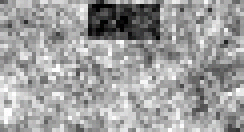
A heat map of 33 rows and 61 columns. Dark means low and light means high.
Average level on the scale: 60%. Ninth with the lowest average: top middle. Odd patch: lower, in the top middle. Grain: blotchy.
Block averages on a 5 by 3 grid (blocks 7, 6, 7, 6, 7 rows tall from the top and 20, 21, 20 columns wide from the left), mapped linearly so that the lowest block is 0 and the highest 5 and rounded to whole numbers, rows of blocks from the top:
4 0 4 / 4 2 4 / 5 4 3 / 5 5 4 / 5 5 4
